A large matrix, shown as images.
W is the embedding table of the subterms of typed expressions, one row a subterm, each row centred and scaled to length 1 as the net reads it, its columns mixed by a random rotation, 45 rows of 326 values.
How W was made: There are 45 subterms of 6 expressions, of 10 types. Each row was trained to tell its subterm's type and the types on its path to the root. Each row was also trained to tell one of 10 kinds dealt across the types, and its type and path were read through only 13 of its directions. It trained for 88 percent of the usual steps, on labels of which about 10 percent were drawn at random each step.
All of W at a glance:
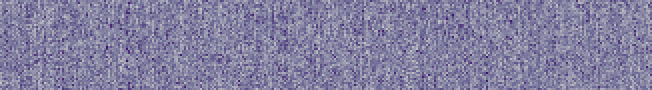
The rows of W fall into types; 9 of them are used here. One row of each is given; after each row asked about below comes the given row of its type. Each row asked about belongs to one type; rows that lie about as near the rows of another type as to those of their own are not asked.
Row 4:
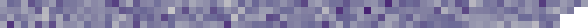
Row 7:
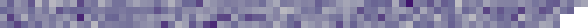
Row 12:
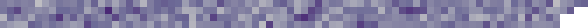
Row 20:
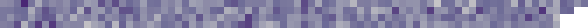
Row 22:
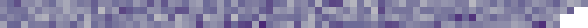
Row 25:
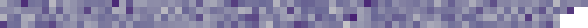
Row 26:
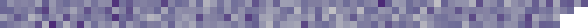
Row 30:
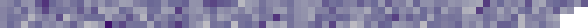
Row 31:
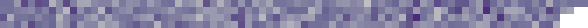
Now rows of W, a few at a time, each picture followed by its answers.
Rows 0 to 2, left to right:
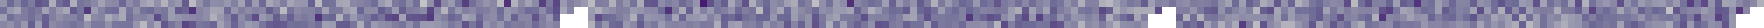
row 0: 7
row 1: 7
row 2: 4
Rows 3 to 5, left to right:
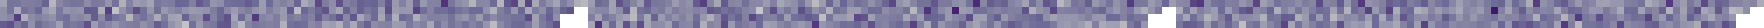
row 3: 25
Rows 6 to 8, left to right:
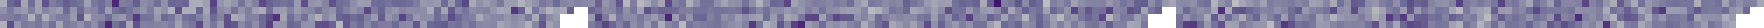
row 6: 22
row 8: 22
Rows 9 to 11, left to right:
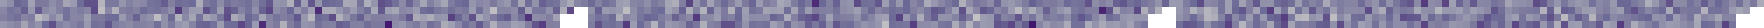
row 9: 22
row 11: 25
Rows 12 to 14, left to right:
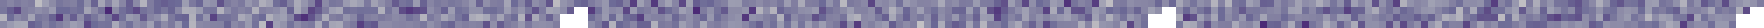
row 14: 7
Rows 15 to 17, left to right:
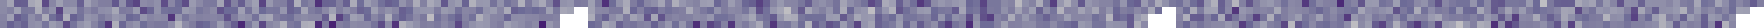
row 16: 22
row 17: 22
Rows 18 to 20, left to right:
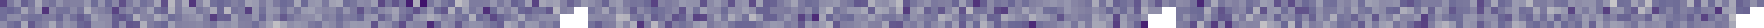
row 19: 26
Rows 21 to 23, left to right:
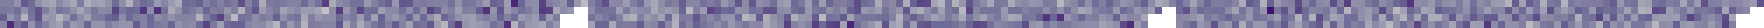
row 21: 4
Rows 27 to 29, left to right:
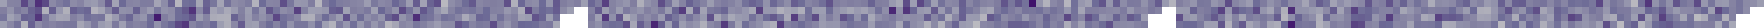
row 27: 30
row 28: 31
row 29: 30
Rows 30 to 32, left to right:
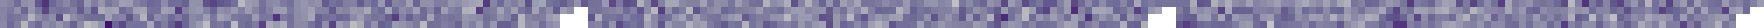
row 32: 25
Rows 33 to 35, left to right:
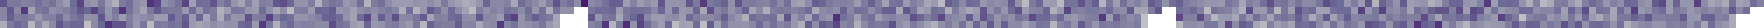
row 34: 20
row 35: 20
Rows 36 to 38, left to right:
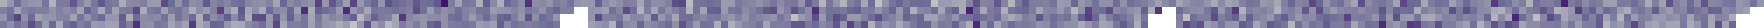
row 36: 31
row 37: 7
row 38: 4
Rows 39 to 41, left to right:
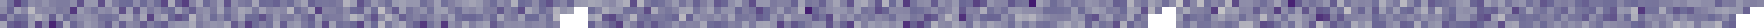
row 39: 20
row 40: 31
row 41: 7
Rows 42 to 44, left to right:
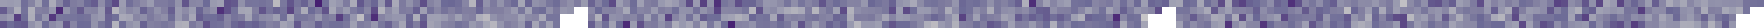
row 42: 25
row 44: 26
